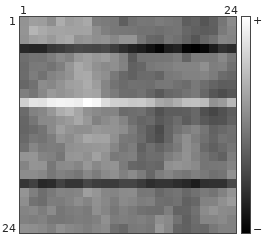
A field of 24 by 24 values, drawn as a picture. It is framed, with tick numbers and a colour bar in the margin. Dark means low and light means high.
The distribution is heavy-tailed on both sides. Rows 4, 10 and 19 differ from the rows beside them. The middle left is the ninth with the highest average. Streaks run across, left to right. The ninth with the lowest average is the top right.
